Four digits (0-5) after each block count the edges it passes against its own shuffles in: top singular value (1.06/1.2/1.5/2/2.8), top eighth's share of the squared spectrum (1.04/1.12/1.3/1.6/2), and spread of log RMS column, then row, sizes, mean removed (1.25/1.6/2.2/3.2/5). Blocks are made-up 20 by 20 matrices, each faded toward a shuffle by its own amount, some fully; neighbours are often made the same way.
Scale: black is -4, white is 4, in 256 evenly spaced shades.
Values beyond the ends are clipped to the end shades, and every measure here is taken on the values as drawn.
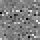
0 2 0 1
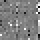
3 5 2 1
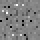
1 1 0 0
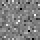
1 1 0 0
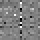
3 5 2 0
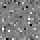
0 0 0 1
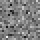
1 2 0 0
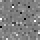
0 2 0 0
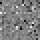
1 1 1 0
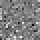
0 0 0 0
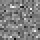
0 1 0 0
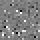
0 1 0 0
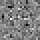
2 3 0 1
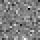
0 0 0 0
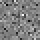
0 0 0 0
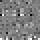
2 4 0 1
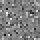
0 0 0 0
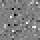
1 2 0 1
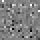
2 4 1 1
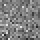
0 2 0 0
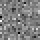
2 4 1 0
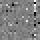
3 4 1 0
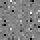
1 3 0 0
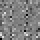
2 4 2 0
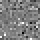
2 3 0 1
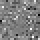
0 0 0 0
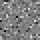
0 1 0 0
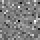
1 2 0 0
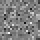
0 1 1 0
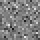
1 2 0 0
